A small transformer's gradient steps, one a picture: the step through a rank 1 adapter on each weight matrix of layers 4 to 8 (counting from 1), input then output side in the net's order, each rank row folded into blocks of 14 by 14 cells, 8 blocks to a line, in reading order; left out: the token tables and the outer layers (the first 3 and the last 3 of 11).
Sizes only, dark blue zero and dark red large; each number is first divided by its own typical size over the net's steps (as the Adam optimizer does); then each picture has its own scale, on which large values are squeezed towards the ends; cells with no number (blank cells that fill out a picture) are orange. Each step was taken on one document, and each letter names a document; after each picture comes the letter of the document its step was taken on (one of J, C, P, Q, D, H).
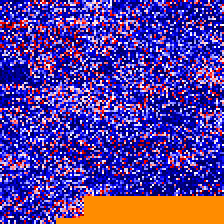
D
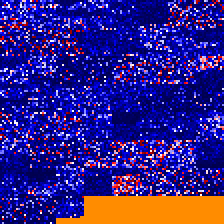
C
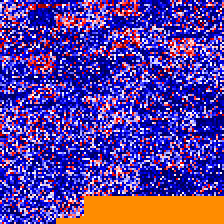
D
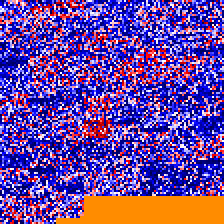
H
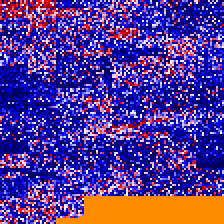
D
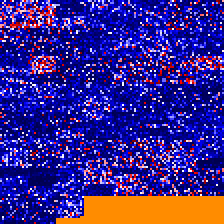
C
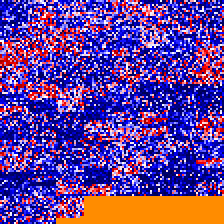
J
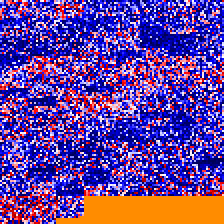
H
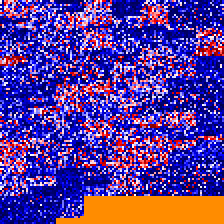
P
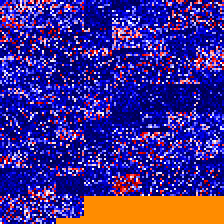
C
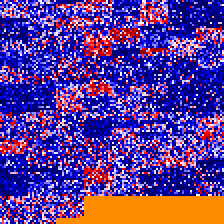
P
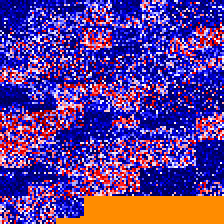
P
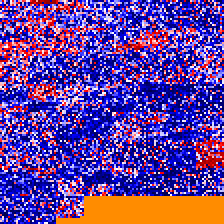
J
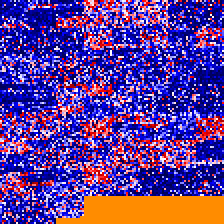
P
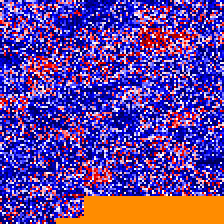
H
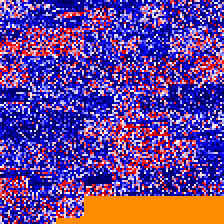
J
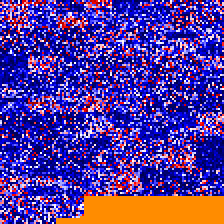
D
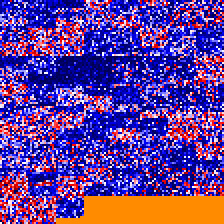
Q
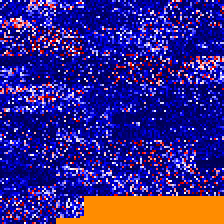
C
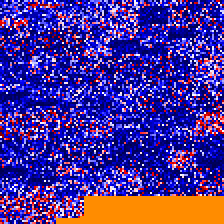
D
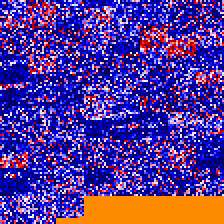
D
